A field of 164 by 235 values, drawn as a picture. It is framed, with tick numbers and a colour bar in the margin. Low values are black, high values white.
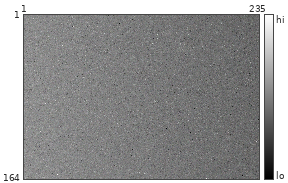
Slope: up to the left. Stripes: none. Grain: fine. Odd rows or columns: none.
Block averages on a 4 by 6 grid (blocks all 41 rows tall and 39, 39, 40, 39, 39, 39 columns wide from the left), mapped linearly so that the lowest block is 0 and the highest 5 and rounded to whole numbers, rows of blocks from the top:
543210 / 543210 / 543210 / 543210
